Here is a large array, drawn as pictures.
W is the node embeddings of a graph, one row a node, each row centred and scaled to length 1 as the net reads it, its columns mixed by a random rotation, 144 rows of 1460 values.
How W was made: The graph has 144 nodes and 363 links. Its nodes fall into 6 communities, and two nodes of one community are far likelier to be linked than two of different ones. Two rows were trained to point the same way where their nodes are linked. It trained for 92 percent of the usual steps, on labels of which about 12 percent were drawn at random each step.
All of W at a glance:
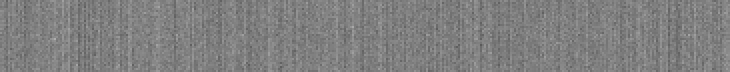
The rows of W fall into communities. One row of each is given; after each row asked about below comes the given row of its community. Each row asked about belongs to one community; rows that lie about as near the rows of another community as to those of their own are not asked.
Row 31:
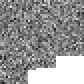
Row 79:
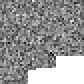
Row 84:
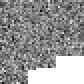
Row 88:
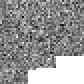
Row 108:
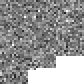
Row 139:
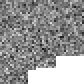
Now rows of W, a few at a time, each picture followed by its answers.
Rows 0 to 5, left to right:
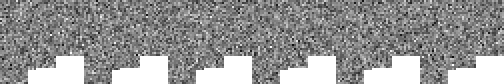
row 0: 31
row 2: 79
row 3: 139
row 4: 79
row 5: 88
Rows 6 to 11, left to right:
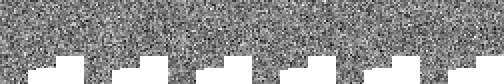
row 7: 79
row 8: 88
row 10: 108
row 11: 108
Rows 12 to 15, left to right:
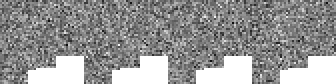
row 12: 79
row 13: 88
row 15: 79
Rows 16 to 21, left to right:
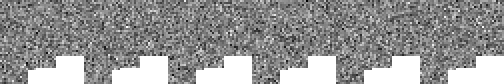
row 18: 31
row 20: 139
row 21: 108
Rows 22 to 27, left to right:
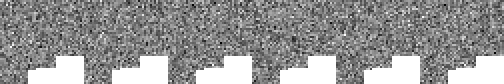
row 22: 108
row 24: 139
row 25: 88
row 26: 108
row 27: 139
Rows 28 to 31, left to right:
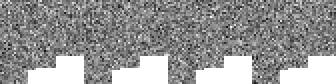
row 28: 108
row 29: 108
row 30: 79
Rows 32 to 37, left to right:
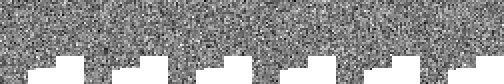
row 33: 31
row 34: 108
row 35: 84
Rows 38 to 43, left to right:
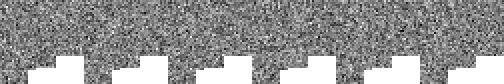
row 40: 88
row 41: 31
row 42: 84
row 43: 84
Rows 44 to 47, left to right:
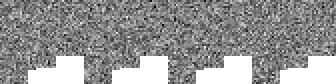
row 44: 79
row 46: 84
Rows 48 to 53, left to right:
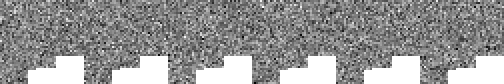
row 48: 84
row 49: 84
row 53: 31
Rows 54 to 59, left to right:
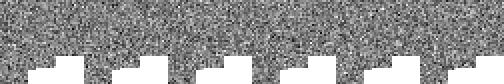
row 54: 108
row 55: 88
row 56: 88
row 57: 88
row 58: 108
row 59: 108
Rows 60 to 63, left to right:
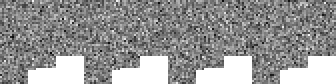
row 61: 79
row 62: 88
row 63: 139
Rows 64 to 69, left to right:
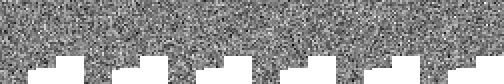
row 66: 139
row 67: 139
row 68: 88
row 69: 79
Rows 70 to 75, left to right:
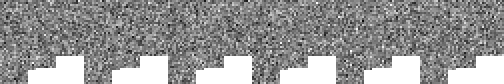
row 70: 108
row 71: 79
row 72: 79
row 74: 139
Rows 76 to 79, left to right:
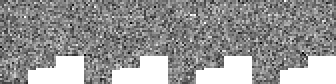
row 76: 108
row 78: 79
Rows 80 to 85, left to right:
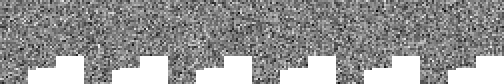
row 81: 108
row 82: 79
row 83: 88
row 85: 31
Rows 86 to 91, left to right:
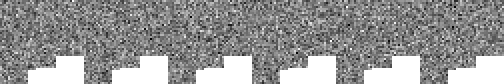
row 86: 31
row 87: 108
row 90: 88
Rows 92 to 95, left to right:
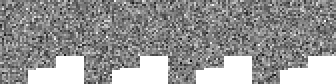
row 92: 79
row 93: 88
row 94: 31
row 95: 79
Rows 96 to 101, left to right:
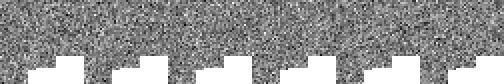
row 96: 79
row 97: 84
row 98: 31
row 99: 88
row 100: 79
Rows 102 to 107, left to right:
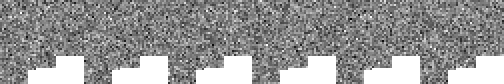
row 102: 79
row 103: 139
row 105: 108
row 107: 88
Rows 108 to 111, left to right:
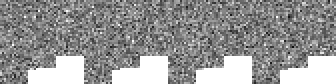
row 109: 139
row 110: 79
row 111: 108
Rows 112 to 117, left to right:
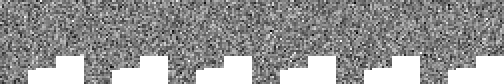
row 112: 108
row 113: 84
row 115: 88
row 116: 88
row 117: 88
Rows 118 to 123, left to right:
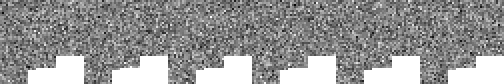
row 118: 84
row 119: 79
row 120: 88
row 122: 31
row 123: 108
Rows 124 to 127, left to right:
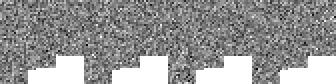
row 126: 108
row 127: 139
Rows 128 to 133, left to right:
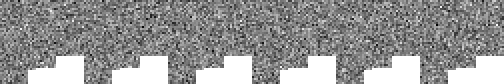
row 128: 79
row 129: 79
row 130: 108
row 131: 108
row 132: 139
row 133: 31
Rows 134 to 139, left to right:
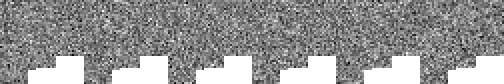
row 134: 108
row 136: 88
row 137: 88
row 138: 31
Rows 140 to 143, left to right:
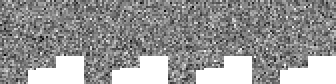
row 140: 88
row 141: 139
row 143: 88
